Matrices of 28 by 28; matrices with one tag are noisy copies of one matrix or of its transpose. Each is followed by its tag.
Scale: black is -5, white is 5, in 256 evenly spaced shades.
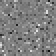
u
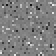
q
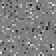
q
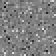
q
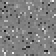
q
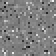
q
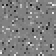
q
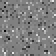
q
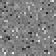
q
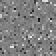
u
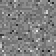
u
